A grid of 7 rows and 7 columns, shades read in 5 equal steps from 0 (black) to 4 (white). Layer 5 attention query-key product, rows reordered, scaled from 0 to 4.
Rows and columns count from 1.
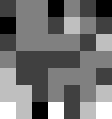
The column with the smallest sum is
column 3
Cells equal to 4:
3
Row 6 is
3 3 1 2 1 2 3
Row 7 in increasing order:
0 1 3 3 4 4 4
